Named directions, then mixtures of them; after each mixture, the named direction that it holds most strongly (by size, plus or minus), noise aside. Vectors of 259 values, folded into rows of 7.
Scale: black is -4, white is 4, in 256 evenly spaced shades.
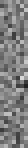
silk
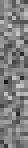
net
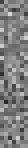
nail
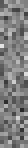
nail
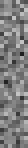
net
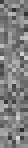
nail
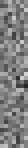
silk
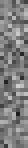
net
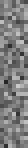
net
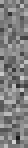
nail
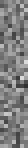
silk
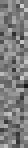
silk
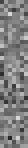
nail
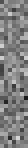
nail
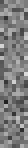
nail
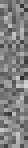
silk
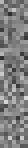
nail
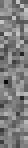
net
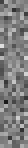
nail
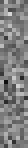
nail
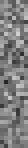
net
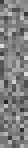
nail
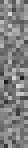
net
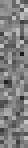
net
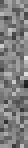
silk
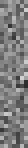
silk
